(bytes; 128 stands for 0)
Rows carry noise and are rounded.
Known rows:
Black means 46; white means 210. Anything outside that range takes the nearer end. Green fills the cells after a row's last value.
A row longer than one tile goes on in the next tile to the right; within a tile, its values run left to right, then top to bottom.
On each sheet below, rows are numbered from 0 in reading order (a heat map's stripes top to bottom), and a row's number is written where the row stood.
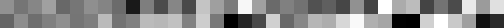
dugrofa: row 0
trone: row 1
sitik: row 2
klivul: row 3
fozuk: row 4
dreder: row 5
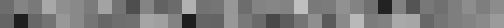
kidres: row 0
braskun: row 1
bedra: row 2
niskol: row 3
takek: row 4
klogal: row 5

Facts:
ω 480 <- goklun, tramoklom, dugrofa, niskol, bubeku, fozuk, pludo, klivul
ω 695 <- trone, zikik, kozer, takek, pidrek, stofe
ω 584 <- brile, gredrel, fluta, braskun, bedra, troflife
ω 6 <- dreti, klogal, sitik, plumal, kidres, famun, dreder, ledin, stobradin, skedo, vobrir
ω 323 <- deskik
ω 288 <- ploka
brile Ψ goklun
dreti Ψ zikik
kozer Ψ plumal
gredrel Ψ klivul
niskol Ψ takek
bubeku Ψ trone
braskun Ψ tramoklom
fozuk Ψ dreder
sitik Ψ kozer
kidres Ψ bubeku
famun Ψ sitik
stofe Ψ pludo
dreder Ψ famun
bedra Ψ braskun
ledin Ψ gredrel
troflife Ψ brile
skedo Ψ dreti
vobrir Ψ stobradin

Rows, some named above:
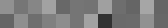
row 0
dugrofa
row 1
stofe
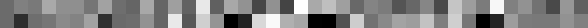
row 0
vobrir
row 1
stofe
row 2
kozer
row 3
fozuk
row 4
pludo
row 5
sitik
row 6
pidrek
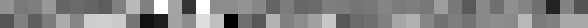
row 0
bubeku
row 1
famun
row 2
plumal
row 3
stobradin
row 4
dreti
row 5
fluta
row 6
takek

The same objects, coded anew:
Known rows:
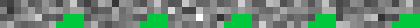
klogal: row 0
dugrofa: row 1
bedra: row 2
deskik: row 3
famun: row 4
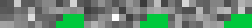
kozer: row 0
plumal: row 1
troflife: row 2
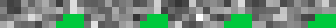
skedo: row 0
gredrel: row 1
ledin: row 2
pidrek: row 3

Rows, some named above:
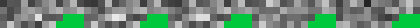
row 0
stobradin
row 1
vobrir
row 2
vobrir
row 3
deskik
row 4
fozuk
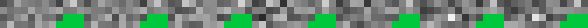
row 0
ploka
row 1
ploka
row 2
fluta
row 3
niskol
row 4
dugrofa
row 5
plumal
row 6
sitik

